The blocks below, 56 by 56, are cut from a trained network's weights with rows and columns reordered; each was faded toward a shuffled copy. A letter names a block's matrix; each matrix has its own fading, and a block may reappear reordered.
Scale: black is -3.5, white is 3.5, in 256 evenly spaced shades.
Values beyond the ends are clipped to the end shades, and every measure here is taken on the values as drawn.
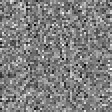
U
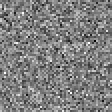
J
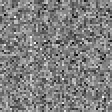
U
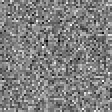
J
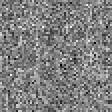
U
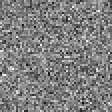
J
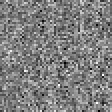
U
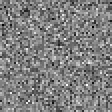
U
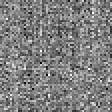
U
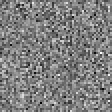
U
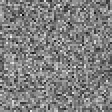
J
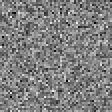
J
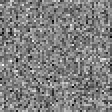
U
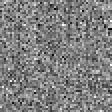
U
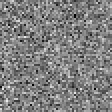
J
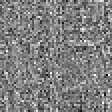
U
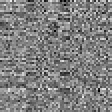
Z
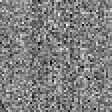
U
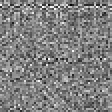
Z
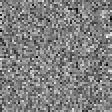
J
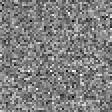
U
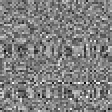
Z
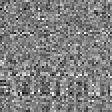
Z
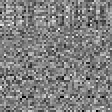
Z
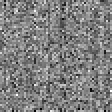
U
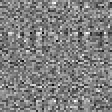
Z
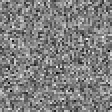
J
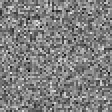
J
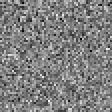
J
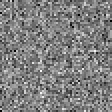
U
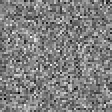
J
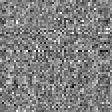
Z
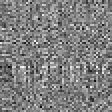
Z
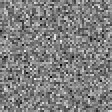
J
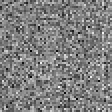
U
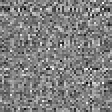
Z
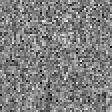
U
